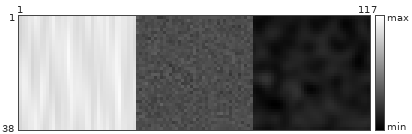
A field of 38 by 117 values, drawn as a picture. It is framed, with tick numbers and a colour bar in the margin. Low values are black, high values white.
The table splits into one row of 3 panels. Panel 1,1: very high, streaked downward, faint in contrast. Panel 1,2: low, fine-grained, faint in contrast. Panel 1,3: very low, blotchy, faint in contrast.
